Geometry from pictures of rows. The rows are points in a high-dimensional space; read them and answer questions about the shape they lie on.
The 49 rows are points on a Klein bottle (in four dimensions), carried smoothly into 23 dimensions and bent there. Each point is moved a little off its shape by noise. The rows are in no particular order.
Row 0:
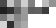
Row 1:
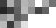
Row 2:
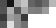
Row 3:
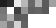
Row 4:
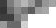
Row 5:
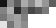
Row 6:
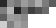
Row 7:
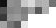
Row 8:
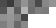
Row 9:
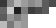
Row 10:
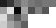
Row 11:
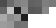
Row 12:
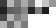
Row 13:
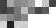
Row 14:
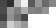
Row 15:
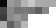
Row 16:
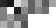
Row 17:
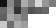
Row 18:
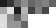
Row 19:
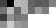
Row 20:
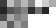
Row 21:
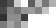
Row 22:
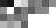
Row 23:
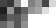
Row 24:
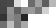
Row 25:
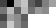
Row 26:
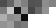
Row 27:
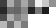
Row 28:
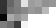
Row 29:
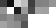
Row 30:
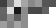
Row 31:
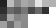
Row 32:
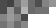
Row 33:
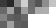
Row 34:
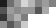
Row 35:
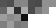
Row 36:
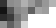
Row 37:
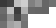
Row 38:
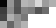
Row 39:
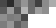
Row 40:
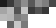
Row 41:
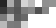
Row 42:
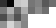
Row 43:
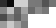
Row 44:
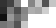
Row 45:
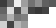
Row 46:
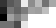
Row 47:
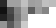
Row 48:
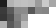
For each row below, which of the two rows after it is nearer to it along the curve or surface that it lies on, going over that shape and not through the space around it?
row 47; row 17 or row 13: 17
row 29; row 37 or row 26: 26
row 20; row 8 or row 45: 45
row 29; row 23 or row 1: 23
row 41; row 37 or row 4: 4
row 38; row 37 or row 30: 30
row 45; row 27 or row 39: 27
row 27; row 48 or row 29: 48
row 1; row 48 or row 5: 5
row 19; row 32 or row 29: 29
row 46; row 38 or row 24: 24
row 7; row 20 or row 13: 20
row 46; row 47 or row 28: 28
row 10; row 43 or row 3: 3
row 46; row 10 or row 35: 35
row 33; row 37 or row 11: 11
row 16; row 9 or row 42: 42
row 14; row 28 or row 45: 28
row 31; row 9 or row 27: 27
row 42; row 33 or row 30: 30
